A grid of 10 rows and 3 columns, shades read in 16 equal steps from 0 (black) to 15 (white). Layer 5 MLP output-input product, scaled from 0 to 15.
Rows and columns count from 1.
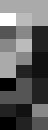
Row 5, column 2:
8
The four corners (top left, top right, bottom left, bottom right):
10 10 0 5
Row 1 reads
10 10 10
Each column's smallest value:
0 1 1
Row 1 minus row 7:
10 5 8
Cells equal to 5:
5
